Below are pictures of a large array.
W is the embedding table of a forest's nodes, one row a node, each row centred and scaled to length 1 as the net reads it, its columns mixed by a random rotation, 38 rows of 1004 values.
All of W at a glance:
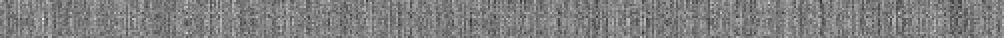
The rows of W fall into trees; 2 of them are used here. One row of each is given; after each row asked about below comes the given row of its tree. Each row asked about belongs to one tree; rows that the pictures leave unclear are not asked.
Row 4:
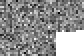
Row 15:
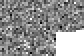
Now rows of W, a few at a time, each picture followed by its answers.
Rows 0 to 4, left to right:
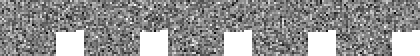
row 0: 15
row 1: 15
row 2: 15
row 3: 15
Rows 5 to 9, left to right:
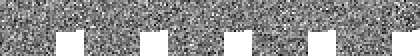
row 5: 15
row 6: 15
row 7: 15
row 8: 4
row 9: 15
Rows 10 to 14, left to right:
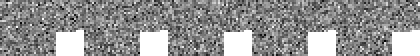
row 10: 15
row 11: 4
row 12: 4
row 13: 4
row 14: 4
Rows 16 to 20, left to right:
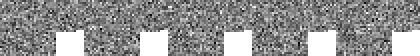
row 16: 15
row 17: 15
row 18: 4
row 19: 4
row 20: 4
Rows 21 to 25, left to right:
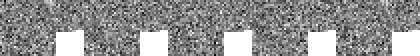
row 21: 4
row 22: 4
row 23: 4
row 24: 4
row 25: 4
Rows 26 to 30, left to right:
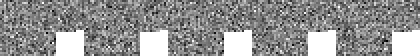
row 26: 15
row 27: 4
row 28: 15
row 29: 4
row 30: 4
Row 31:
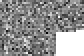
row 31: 15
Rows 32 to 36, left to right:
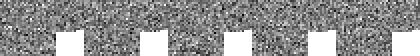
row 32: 15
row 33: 15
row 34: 15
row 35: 4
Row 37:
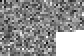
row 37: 4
